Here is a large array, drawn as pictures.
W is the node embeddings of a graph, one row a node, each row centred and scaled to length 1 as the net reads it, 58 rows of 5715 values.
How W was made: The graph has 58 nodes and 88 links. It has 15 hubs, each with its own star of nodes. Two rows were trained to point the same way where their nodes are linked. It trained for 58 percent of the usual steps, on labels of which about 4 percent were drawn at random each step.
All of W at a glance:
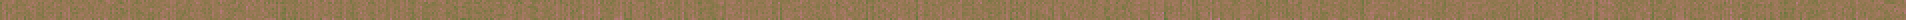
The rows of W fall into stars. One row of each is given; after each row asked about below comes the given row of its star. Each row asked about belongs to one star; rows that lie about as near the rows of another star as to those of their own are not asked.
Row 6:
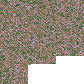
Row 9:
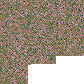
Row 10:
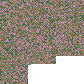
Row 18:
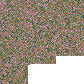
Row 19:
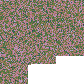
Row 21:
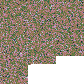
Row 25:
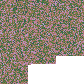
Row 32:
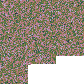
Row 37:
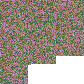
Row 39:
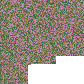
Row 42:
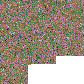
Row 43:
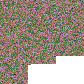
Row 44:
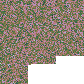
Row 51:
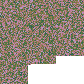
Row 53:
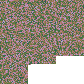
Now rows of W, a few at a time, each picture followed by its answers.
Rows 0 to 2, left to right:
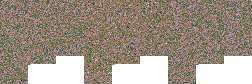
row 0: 39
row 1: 18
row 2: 32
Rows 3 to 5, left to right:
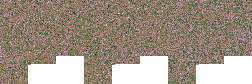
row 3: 21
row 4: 39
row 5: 37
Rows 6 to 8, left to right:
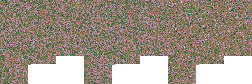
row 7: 42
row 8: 37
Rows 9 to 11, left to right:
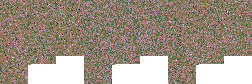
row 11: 10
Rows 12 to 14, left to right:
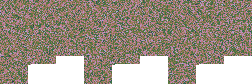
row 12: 51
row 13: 53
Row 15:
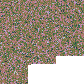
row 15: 18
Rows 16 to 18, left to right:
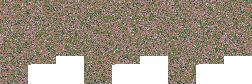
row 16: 21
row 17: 9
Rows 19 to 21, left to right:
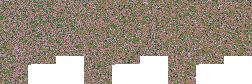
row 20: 51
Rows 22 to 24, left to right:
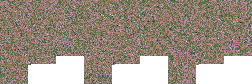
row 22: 10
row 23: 53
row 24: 6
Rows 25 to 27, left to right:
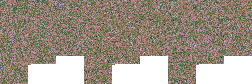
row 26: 18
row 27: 10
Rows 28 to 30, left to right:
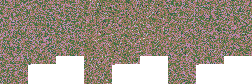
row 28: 21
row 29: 44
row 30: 43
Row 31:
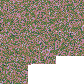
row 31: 37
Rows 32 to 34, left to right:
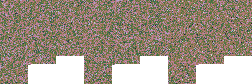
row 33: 21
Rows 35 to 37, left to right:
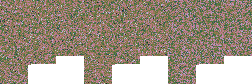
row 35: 10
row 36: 42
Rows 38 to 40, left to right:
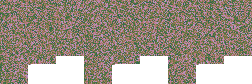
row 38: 9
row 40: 44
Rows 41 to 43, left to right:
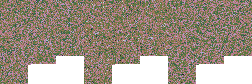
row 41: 25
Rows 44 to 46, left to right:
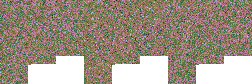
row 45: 39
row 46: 51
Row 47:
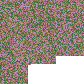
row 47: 19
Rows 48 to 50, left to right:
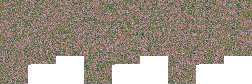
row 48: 25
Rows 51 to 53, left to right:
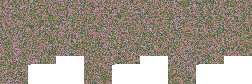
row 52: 39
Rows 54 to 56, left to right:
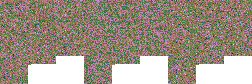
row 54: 19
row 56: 37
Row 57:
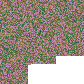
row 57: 18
